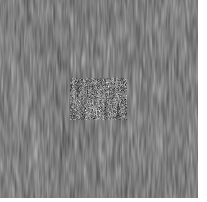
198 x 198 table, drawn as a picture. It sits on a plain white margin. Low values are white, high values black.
Roughest part: centre. Odd patch: rougher, in the centre. Mirror symmetry: none. Histogram: heavy tails on both sides. Grain: streaks running down.
